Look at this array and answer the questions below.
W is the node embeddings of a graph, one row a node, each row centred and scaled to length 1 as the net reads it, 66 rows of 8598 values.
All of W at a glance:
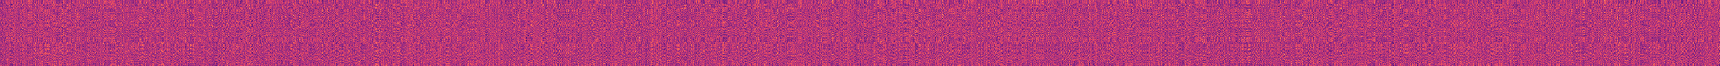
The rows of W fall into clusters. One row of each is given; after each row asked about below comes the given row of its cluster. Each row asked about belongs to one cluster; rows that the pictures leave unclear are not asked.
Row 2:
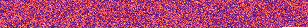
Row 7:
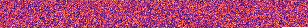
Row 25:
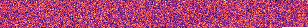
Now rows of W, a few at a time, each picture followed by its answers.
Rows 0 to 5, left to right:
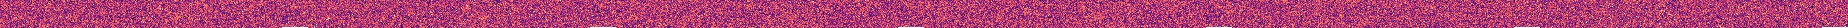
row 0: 2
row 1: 2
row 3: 2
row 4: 7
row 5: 7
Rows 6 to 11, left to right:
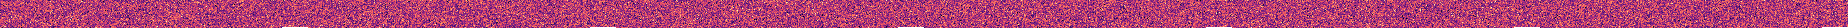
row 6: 2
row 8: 7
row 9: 25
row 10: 25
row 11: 25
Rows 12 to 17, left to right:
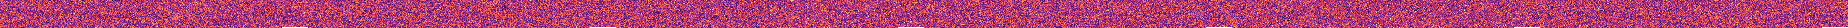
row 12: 2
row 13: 25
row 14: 2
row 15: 7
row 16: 2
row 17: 2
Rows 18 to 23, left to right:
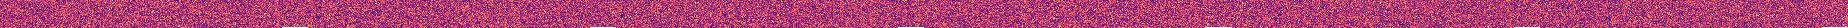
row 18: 7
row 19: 2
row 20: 25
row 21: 25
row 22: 7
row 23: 7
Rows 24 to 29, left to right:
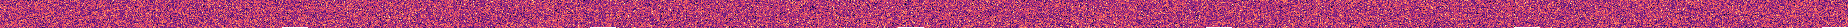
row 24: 25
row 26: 25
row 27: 2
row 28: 7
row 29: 7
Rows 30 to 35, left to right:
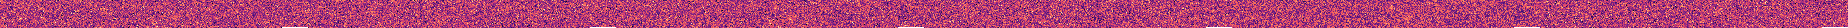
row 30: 2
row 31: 7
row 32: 2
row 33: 25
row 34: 2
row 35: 25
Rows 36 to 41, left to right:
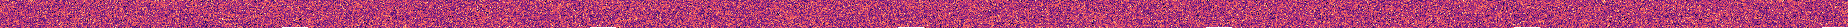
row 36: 7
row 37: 2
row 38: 2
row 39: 2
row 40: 2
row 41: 2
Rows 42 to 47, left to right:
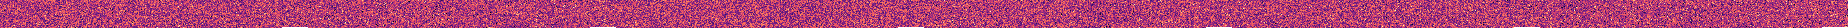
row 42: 7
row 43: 7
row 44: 25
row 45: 25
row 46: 25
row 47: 7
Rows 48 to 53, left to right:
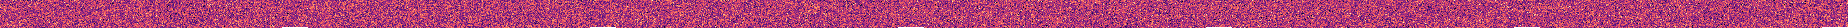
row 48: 25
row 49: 25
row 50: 7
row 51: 7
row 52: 25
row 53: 25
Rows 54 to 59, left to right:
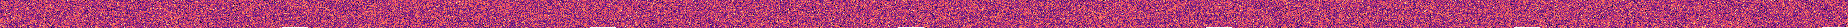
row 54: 2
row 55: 7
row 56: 25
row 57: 2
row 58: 7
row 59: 2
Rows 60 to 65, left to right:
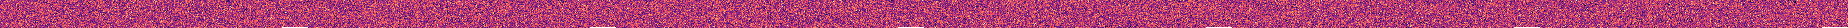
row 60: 25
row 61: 7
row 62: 25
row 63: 7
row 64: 7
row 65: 7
